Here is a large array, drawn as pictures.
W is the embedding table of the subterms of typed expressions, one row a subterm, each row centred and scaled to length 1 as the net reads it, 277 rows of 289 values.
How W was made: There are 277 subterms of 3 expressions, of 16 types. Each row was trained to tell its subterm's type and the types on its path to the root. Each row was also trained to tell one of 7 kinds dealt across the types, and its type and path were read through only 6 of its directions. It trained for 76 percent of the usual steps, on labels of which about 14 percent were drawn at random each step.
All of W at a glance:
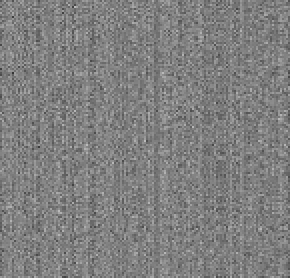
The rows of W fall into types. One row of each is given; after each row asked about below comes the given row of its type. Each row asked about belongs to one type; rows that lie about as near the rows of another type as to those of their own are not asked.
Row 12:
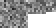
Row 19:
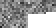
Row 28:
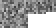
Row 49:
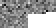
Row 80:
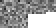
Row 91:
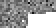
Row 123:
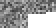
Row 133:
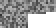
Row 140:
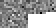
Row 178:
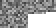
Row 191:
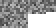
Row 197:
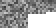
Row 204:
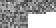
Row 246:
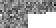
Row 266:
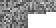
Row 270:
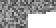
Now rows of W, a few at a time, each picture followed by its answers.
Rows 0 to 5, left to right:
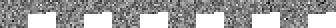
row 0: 270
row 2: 28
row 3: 191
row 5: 49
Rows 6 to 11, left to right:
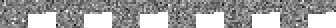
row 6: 91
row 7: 91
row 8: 12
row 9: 246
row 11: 266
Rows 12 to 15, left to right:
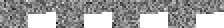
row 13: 12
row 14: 197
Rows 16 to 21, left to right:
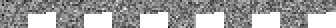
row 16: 204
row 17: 266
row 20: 19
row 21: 19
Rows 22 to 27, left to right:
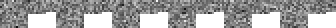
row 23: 266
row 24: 133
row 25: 123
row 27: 133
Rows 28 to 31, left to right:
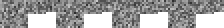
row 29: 191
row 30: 266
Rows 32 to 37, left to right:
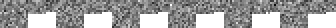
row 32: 191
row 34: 49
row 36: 91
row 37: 204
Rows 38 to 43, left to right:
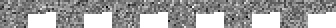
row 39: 204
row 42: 191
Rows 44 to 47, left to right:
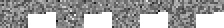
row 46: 49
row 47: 12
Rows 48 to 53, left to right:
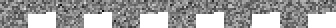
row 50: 197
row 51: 49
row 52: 91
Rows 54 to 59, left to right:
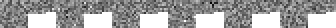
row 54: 133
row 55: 246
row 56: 133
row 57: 12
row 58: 197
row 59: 133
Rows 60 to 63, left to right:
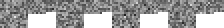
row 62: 197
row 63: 133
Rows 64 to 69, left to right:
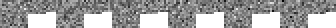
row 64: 49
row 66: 178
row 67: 133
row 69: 49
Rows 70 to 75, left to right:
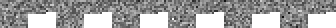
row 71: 191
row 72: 266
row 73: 204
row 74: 91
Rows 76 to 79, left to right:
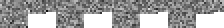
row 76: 246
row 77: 19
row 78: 19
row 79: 266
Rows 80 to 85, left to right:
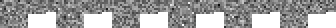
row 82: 19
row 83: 140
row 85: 270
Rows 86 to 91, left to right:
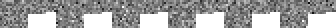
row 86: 178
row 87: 12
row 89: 197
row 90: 191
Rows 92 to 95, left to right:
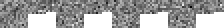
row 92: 191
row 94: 270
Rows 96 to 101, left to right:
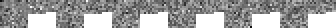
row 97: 133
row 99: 178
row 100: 28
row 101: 123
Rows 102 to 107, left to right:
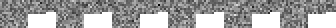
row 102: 270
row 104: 178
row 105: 19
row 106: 204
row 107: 266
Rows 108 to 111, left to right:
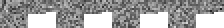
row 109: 266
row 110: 197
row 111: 270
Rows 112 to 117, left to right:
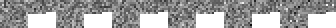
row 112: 12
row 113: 28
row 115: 191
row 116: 204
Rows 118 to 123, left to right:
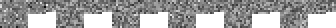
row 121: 133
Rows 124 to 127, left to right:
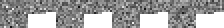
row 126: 266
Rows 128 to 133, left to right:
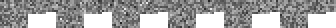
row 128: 91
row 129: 246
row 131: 197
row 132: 178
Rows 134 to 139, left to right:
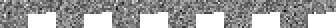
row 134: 133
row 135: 270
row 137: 133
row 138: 204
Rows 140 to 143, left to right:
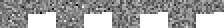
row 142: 133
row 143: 266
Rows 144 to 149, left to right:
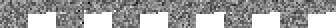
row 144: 191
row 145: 197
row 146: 91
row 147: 204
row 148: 178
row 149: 191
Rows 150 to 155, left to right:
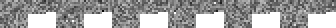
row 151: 123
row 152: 19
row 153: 270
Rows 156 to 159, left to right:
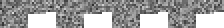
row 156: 178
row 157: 133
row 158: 266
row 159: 178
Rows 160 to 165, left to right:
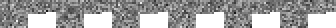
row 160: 28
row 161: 123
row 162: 12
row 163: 204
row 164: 246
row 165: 270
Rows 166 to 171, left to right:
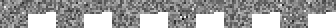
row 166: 204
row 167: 12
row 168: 133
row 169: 197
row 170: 133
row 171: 246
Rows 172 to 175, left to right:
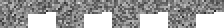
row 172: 28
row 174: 19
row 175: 19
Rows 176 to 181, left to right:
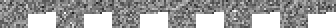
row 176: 191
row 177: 49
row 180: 270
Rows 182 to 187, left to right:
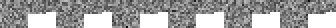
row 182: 19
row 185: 270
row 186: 191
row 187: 266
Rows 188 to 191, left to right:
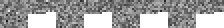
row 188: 133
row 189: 204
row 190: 178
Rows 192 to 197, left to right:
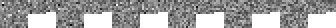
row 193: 12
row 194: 91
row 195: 266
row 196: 19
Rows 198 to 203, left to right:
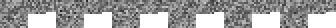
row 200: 270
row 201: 204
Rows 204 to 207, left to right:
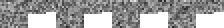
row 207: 123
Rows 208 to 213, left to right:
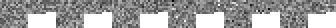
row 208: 19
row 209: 191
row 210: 19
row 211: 49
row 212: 12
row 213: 133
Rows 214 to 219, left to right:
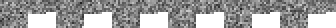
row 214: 191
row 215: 91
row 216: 91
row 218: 28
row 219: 197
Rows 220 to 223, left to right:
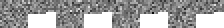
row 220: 270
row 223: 28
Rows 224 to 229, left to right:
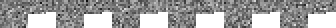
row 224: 91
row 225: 270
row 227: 91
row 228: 197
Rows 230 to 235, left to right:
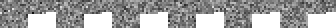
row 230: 91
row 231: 266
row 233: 266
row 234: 12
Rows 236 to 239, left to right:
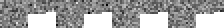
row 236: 12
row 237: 91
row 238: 28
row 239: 270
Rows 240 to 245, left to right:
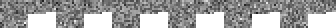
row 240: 197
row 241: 197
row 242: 266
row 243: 191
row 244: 91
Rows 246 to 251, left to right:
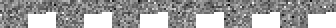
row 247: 178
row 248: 91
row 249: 28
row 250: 49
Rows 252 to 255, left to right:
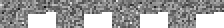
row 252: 28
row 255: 266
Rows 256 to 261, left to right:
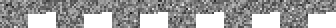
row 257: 178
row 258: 91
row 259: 191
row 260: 204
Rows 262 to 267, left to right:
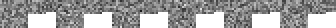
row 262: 204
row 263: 49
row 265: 12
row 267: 19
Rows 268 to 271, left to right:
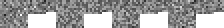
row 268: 49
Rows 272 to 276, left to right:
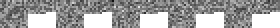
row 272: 123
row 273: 204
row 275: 270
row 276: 19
